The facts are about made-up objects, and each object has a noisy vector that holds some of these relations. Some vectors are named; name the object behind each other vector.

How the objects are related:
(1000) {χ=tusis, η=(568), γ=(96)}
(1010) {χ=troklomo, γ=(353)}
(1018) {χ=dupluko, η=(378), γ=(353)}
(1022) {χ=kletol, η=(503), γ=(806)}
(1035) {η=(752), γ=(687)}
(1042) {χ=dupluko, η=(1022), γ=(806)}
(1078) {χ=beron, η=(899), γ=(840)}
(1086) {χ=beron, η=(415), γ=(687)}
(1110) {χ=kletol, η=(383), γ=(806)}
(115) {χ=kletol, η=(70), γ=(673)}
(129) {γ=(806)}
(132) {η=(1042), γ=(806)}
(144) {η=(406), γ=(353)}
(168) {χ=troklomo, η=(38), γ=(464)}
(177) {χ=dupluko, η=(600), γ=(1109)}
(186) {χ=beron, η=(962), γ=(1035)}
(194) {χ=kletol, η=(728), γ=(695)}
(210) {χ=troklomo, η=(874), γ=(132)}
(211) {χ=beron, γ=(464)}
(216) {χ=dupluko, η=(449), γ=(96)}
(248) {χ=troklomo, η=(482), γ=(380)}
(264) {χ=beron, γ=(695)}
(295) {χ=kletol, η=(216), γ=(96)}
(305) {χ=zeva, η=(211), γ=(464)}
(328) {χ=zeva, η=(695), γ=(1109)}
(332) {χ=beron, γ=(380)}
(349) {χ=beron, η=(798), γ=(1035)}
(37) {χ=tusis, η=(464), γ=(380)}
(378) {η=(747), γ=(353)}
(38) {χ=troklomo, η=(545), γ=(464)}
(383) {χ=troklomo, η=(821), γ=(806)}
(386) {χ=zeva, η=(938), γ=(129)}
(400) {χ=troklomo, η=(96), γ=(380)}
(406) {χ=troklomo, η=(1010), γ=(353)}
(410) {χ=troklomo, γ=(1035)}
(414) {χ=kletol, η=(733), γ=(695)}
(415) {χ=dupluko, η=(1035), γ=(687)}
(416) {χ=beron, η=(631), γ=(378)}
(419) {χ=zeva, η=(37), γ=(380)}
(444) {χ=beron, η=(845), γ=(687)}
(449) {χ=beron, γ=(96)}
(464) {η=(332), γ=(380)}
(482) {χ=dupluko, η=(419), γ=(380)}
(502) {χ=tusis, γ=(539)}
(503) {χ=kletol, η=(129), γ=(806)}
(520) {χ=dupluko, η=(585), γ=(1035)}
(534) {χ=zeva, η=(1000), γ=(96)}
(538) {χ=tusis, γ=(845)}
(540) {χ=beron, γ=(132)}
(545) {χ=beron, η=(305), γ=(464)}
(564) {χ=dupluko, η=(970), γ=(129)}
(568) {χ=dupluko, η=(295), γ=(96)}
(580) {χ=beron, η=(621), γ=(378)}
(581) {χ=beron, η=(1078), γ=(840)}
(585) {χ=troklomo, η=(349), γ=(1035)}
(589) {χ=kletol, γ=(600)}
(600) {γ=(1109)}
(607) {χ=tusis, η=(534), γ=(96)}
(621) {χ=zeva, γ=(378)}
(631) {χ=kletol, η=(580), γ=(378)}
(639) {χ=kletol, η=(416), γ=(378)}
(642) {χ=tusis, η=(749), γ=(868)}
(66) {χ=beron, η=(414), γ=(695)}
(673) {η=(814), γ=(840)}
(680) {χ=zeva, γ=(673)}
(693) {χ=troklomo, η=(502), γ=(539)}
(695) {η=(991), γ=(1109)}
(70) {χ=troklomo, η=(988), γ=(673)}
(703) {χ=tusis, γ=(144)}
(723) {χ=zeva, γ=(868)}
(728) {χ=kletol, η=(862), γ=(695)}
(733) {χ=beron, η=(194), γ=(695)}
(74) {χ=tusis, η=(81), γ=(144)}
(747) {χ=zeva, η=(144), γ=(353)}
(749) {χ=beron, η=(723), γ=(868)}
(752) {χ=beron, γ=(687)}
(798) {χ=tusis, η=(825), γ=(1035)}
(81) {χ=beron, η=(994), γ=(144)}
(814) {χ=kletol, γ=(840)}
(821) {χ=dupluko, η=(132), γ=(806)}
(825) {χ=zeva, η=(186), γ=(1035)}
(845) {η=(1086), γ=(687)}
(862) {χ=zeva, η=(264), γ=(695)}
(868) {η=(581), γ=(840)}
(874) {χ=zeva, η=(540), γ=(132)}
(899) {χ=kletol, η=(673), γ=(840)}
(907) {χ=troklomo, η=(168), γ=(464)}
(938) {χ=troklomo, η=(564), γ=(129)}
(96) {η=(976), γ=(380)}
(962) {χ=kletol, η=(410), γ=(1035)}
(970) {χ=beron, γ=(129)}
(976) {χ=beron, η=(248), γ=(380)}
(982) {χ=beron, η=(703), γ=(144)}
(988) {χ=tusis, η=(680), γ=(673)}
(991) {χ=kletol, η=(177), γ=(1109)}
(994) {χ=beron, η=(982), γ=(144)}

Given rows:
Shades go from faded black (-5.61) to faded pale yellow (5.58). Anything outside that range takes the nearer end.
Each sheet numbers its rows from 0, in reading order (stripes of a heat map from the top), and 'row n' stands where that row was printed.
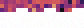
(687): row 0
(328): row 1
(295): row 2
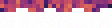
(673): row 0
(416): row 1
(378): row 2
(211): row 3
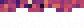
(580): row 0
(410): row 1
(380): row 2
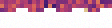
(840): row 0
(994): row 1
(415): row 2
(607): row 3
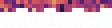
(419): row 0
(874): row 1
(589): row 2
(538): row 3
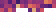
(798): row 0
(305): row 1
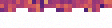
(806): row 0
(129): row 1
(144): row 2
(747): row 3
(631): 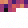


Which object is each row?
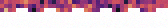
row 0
(534)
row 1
(728)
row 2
(502)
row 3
(449)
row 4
(899)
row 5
(132)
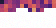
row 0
(970)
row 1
(862)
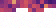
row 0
(520)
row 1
(703)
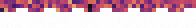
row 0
(825)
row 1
(1010)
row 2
(642)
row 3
(1110)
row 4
(248)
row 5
(406)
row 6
(96)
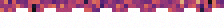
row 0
(1000)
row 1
(639)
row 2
(568)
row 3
(66)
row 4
(1042)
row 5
(482)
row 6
(1018)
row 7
(503)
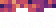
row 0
(70)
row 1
(545)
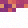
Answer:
(868)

